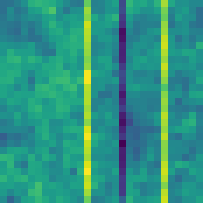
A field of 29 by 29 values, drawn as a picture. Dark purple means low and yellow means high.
Histogram: heavy tails on both sides. Grain: streaks running down. Average level on the scale: 50%. Odd lines: columns 13, 18 and 24.
